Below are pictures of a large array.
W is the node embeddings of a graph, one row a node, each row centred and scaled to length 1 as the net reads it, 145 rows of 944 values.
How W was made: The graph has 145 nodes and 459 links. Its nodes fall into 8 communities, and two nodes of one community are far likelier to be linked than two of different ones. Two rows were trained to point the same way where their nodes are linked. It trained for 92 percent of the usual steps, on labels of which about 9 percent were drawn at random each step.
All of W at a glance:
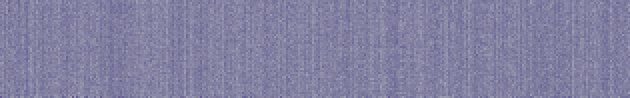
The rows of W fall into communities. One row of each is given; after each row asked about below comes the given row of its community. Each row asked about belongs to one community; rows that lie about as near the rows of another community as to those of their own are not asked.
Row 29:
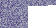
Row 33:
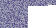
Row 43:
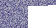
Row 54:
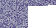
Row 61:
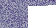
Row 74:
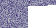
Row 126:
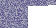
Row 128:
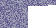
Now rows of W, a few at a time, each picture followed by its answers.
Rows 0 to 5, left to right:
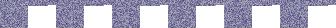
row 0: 33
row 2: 61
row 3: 74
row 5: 33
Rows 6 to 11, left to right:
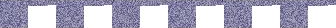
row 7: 128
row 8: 61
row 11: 128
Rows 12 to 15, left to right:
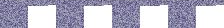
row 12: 128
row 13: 33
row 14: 128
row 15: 33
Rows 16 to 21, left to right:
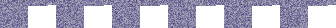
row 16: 33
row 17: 128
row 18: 33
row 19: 43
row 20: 33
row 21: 29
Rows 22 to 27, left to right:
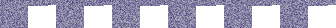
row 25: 128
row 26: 33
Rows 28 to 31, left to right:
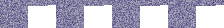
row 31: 74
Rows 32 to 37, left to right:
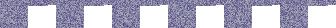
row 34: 128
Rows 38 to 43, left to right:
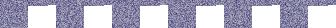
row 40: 126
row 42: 43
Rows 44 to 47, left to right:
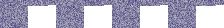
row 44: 126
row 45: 61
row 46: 54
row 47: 43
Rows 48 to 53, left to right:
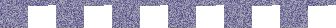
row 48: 54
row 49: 61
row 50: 33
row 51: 74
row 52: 126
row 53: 29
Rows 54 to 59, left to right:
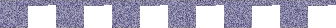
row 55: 126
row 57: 61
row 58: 33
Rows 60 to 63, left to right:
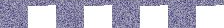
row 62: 128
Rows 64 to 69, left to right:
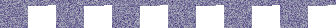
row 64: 61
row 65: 126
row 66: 43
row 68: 126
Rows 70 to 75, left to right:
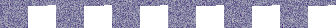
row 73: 128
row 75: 54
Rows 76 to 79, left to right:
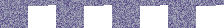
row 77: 74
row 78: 126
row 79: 43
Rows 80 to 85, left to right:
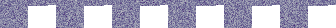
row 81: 29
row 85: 43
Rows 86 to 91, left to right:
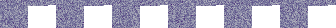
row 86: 126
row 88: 74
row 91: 128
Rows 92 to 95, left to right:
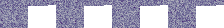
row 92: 128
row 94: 54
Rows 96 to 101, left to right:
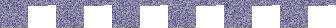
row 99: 29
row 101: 33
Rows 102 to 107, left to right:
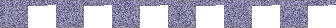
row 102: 43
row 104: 128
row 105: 74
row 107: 29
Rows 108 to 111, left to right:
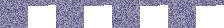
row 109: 54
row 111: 61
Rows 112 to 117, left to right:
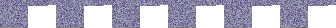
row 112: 126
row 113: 43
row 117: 29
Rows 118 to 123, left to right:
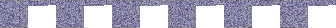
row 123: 128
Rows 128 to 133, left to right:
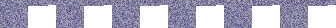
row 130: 43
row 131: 29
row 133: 54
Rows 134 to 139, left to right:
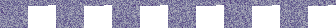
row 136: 33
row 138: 54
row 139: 74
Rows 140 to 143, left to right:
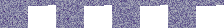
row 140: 61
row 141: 126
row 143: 33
